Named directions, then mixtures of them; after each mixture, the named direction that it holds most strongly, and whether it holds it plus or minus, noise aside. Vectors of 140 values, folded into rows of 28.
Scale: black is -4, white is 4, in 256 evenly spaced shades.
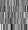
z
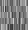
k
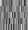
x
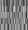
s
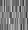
x, minus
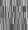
s, minus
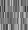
z, plus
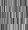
k, minus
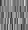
x, minus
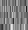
k, minus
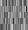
z, minus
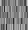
k, minus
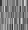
x, minus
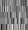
k, minus
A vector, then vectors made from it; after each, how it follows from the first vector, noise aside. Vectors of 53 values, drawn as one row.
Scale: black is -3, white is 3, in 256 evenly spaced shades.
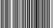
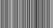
shrunk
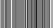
partly zeroed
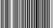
copied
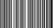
wrapped around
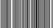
partly zeroed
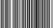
copied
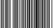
copied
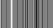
partly zeroed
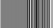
partly zeroed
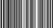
wrapped around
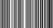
wrapped around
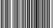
copied
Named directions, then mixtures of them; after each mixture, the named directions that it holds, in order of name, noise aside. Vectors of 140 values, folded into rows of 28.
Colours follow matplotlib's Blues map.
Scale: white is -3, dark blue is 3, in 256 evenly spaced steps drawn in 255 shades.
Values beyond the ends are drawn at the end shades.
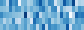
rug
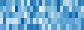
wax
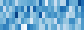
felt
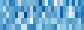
felt, rug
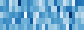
rug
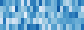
wax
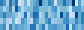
rug, wax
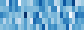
rug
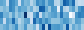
rug, wax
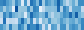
wax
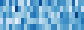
rug, wax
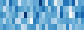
felt, rug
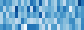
felt, wax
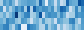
felt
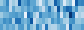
rug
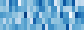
rug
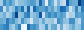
felt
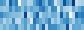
rug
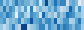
felt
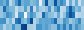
felt, rug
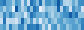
wax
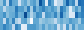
felt, rug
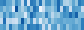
wax
